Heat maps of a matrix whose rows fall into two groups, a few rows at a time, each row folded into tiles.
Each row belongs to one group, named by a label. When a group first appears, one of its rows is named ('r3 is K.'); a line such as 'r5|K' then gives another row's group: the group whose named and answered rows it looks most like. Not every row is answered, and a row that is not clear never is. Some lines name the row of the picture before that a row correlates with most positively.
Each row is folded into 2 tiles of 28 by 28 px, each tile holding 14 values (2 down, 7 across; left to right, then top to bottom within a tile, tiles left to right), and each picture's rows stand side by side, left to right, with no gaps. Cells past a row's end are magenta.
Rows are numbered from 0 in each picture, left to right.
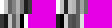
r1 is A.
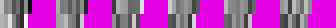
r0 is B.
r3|A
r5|A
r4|A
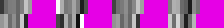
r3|B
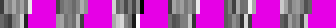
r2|B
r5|A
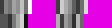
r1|B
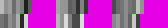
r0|A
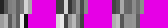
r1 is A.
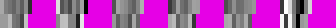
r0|B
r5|B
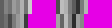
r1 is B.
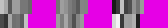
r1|B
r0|A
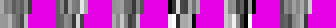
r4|B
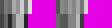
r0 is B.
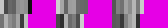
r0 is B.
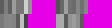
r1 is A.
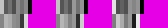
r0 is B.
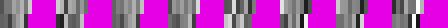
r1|A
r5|A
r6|A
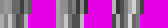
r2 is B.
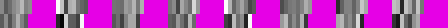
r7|A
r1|A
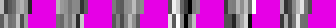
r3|B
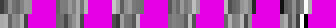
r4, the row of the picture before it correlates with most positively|0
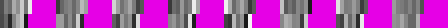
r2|A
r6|A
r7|B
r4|A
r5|B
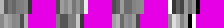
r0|B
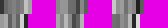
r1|B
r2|A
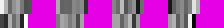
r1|B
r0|A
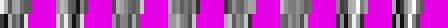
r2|B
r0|A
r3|B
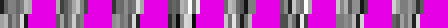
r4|B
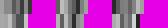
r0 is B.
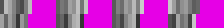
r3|A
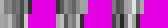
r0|B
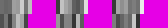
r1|B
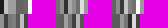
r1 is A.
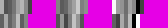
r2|A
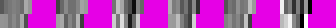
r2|B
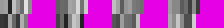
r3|B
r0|A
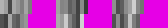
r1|B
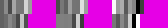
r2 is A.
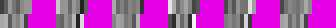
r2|B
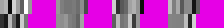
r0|A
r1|B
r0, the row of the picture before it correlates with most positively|4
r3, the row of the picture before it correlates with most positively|1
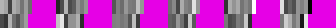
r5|B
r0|A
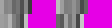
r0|B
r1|A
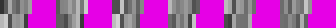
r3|A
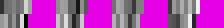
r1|B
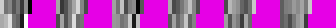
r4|B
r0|B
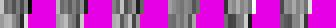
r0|B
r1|B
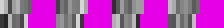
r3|A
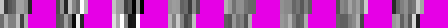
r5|B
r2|B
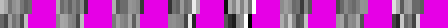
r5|B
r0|A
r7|A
